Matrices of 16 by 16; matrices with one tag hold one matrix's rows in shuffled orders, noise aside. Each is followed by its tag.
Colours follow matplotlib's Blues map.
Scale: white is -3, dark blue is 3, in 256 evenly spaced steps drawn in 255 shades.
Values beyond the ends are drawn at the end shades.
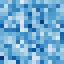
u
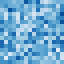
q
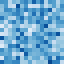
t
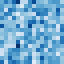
u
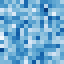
t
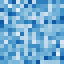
q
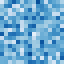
u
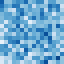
t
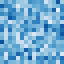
q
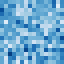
q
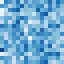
t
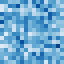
t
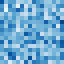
q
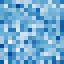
q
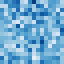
u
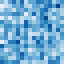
t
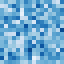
u
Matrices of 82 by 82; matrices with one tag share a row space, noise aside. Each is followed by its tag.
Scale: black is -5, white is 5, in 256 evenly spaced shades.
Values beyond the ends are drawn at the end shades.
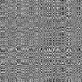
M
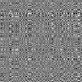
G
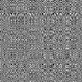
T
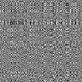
T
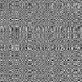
G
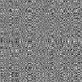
G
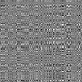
M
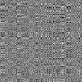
M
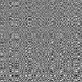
G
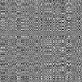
M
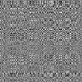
T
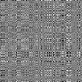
M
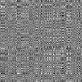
M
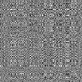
T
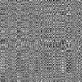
M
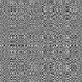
T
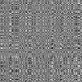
G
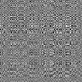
T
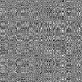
M
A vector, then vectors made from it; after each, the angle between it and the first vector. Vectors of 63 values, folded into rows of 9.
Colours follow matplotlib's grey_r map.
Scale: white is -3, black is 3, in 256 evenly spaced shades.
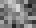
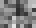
partly opposed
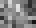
nearly parallel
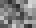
nearly opposite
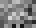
partly aligned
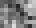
nearly opposite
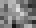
nearly parallel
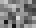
partly aligned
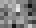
nearly parallel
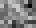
nearly parallel
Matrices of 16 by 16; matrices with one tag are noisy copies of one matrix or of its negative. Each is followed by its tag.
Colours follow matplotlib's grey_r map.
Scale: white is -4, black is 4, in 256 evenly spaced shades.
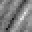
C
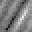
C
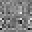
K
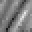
C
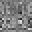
K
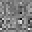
K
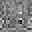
K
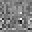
K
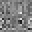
K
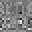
K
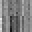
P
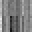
P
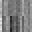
P
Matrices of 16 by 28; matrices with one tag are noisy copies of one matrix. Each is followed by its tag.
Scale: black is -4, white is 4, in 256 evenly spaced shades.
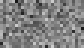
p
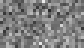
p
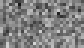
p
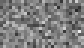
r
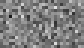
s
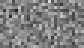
s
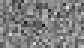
p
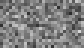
r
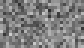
p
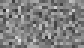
s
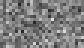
p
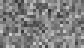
p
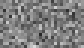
s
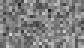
p
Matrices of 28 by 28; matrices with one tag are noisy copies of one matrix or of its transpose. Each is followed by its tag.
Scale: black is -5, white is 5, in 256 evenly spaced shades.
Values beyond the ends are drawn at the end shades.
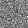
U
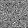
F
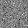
F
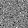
U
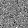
U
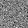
U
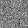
F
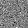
U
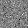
F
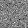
F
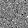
U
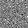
U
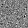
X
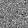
U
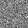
U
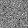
F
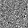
X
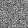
F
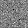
F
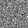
U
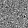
X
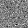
X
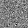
X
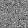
F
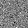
U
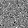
U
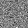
U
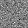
F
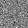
U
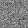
F
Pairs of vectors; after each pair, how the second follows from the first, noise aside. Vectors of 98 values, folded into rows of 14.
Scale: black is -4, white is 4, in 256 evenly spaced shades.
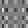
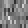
shuffled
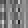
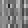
reversed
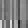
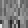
sign-scrambled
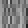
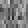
shuffled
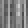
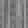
shrunk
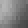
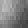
copied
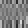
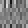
reversed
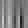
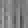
shrunk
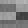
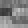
reversed
